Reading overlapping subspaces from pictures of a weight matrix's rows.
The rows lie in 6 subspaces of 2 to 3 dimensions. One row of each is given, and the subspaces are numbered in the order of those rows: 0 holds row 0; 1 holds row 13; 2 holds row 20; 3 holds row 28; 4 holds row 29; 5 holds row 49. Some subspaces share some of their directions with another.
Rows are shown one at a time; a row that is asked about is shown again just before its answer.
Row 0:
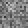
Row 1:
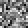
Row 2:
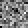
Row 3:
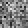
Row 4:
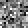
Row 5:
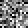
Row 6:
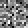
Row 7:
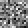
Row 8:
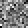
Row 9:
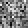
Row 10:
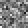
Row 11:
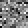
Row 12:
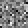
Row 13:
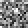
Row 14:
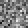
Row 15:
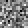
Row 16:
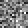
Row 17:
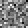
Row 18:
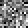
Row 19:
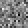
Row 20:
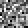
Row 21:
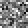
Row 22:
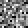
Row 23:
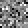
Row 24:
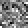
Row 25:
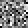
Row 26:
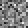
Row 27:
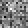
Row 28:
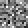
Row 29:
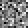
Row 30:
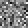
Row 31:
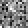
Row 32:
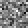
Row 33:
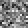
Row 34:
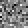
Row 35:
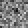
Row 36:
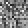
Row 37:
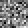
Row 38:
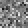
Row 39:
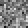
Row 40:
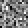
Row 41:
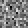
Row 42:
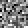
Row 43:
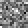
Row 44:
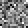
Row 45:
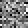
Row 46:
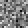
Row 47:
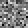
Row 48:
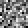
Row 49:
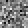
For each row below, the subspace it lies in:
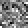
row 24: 2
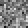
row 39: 5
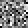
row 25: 3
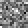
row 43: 1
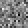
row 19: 1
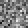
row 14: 2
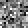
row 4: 5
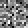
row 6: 3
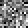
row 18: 5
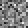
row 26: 4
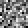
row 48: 2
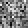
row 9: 0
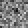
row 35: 1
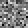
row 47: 3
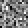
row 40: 0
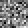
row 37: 3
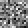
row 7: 3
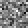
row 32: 4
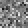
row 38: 1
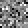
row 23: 1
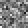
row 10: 5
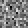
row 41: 0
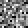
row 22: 2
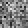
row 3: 0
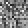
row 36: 0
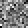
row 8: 4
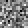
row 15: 5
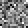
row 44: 4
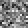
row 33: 2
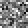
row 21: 4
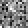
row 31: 0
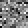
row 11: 3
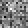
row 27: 0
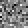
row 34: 2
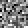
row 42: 2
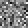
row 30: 3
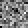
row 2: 1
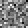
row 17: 4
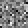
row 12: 3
